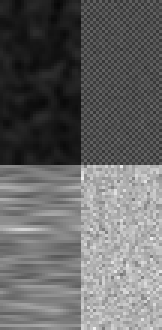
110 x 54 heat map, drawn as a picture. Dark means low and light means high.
The table splits into 2 rows of 2 panels. Panel 1,1: very low, blotchy, faint in contrast. Panel 1,2: low, checkered. Panel 2,1: middling, streaked across. Panel 2,2: high, fine-grained.
